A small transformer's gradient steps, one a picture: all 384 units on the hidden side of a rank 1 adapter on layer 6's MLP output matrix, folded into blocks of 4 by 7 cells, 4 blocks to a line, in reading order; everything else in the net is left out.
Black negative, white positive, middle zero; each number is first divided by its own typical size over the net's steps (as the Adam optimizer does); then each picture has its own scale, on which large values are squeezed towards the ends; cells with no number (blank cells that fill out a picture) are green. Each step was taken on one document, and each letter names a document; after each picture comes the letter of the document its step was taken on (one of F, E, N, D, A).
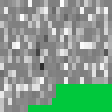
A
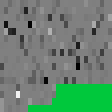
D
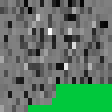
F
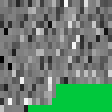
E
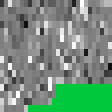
E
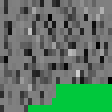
F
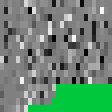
F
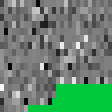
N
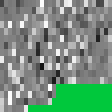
E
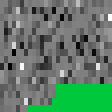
N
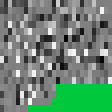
F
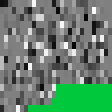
F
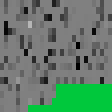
D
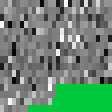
E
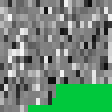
A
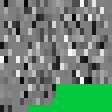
F
